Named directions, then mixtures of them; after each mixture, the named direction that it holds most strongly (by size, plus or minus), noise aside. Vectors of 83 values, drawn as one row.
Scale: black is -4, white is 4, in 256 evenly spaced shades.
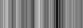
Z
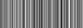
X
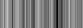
Z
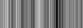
Z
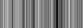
Z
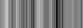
Z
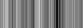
Z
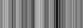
Z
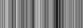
Z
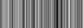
X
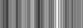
Z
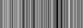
X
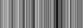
Z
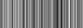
X
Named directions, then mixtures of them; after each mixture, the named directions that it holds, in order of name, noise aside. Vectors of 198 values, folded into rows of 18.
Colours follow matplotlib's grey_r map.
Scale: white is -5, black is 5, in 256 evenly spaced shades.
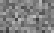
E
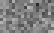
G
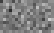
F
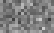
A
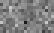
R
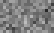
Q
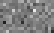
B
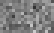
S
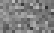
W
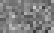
Q, S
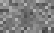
B, G, R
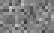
A, R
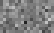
F, R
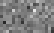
B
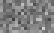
A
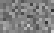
B, S, W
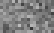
W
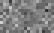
G, R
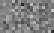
B, W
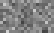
B, G, R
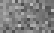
W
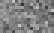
W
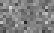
R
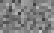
A, F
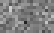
R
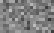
A, F, W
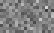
Q, R, W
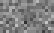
R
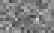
E, Q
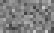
Q, S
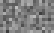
A, E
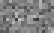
E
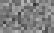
A, B, F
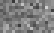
W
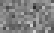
S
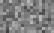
A, E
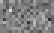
F
